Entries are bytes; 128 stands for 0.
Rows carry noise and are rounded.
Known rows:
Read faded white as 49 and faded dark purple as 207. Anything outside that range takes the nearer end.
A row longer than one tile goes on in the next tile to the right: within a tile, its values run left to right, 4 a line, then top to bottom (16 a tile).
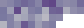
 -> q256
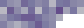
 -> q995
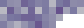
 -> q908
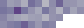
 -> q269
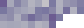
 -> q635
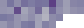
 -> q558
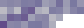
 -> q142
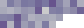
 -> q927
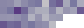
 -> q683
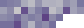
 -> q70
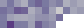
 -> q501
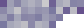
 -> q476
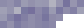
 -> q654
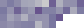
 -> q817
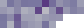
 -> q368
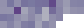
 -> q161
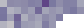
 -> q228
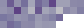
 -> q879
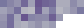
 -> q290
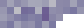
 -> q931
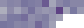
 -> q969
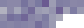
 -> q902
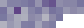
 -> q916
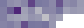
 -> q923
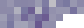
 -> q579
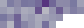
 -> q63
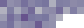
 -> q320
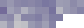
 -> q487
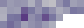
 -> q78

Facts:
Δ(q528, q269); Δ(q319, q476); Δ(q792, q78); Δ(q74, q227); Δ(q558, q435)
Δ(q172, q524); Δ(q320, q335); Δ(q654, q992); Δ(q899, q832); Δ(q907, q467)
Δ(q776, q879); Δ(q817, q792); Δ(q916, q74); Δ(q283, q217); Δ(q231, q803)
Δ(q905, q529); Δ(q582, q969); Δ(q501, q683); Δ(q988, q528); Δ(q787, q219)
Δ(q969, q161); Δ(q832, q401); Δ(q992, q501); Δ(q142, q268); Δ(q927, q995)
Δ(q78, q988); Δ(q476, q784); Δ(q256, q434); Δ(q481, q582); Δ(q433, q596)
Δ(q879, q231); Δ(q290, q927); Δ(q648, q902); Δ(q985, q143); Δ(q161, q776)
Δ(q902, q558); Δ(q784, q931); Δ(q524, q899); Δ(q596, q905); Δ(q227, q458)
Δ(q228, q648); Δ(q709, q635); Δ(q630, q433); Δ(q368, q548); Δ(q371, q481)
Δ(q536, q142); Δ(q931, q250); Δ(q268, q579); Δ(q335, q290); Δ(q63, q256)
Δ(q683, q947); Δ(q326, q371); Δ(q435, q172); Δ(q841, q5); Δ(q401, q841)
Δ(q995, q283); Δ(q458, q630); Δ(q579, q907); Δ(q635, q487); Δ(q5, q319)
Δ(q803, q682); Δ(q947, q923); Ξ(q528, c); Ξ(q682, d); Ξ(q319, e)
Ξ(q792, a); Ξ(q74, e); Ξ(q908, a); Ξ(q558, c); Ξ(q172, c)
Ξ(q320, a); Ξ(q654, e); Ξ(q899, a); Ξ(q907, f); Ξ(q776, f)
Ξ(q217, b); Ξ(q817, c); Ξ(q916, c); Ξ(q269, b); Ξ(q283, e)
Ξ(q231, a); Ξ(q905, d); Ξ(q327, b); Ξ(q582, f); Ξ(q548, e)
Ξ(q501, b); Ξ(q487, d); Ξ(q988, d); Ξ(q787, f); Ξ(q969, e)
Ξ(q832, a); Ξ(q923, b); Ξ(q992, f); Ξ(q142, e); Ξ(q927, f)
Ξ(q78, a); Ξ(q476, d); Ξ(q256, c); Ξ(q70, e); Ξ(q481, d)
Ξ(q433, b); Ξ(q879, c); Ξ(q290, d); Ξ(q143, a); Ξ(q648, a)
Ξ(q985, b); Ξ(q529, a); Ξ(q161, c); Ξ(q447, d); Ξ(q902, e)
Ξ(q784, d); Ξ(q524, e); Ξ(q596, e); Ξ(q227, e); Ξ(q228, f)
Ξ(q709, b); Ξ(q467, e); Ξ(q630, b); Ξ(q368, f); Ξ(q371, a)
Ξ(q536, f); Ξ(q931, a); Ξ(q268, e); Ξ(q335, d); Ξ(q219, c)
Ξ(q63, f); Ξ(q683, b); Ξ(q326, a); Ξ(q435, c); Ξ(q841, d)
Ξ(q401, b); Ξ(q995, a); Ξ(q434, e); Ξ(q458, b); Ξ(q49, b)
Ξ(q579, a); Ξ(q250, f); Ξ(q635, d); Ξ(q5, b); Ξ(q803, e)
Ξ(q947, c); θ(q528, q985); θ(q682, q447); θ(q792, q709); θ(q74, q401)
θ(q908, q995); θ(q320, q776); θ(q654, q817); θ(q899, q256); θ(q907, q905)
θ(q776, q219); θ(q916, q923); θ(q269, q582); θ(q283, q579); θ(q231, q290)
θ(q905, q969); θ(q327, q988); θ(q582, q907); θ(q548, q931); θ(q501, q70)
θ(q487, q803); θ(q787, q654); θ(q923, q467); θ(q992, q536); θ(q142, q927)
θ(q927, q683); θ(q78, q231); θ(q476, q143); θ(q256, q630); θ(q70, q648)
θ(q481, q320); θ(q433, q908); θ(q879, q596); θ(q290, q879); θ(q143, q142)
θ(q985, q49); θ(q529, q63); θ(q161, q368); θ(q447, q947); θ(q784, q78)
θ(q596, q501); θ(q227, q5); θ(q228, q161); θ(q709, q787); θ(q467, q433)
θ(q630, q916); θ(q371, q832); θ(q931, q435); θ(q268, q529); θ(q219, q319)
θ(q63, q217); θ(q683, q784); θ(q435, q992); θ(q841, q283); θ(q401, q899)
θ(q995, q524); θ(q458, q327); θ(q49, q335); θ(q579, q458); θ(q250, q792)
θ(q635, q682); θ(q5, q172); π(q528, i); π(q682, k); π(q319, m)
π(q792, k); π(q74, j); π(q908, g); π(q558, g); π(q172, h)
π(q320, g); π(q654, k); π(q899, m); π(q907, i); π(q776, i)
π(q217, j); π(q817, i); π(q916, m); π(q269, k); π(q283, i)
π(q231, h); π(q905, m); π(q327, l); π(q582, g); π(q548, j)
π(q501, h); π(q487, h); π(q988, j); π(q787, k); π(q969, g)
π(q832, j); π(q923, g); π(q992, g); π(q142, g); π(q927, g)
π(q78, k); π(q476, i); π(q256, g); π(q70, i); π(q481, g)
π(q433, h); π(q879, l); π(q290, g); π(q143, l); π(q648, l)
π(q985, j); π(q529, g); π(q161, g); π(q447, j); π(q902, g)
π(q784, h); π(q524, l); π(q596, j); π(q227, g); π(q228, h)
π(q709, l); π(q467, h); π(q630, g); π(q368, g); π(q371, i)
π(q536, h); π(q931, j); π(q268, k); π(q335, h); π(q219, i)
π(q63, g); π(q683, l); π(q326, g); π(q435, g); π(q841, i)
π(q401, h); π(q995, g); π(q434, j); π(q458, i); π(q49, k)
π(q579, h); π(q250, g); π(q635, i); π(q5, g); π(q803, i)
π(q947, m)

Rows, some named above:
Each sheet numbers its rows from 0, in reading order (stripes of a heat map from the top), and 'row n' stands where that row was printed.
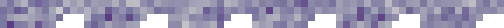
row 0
q501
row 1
q78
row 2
q988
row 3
q916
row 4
q231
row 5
q792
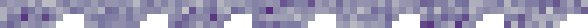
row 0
q78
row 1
q268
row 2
q596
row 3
q5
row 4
q682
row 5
q648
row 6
q927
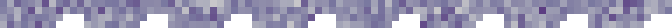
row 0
q899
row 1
q916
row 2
q371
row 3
q528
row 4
q467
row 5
q143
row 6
q787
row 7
q290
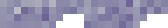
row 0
q434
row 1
q319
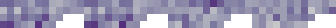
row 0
q648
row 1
q648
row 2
q250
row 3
q784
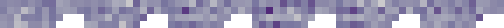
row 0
q905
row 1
q528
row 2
q49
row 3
q630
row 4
q458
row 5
q172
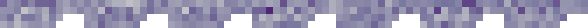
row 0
q481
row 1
q283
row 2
q548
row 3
q433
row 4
q319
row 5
q256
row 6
q947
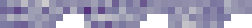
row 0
q458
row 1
q401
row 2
q335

